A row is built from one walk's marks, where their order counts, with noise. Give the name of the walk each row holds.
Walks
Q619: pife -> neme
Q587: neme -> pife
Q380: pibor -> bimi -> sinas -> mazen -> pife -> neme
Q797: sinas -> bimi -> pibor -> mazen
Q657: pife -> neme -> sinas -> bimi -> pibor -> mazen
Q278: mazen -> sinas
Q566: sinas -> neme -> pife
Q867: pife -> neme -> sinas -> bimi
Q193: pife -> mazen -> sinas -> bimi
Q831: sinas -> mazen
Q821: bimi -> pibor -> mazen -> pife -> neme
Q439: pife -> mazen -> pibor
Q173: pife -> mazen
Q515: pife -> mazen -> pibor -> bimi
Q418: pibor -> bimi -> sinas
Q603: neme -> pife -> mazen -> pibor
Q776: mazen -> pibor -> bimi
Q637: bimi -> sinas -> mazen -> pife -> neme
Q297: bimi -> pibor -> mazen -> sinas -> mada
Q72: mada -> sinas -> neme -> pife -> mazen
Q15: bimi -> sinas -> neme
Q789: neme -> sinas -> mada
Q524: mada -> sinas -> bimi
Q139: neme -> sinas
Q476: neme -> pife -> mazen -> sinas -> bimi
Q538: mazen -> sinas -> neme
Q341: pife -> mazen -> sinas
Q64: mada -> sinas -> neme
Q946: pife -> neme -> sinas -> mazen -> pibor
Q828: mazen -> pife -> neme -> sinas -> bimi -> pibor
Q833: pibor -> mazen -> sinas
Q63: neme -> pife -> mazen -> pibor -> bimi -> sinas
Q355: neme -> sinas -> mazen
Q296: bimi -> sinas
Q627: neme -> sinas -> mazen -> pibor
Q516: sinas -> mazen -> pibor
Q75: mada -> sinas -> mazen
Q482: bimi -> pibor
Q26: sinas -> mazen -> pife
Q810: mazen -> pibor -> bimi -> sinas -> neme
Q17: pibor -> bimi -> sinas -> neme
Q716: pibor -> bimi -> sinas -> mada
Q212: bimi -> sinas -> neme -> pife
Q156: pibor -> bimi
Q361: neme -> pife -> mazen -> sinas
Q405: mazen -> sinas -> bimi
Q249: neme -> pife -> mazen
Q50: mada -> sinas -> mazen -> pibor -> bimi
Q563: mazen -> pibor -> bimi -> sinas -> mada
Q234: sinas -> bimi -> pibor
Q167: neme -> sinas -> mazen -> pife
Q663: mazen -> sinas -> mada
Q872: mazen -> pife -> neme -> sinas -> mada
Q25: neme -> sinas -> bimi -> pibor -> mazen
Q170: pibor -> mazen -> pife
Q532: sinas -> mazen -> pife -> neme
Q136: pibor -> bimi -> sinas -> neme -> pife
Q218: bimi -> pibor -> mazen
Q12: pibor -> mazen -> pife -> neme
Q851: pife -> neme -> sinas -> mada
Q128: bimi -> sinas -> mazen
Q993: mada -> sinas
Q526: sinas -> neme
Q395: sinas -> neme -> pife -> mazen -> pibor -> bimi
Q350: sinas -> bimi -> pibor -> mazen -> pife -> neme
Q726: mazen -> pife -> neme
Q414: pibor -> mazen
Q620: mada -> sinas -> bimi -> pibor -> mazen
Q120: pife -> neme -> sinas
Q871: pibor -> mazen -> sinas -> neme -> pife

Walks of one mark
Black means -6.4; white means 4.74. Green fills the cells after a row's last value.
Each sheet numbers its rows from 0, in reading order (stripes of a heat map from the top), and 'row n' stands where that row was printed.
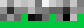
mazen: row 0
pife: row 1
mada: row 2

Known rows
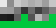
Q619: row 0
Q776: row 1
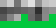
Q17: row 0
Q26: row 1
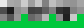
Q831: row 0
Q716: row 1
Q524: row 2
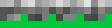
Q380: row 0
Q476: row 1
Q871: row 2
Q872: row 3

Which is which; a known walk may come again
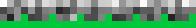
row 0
Q139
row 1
Q341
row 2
Q234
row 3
Q193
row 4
Q249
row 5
Q355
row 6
Q173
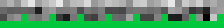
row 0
Q821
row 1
Q278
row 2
Q120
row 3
Q476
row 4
Q350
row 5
Q657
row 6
Q619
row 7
Q993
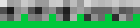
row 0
Q831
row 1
Q405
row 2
Q75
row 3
Q12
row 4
Q170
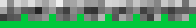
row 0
Q726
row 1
Q516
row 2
Q538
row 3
Q128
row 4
Q833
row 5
Q212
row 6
Q17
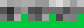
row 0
Q50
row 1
Q637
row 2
Q871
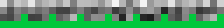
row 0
Q872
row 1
Q946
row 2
Q716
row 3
Q810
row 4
Q526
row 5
Q587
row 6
Q532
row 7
Q418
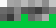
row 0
Q167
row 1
Q297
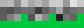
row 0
Q380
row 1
Q776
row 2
Q439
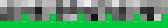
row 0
Q828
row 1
Q663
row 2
Q482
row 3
Q789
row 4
Q26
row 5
Q524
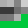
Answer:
Q797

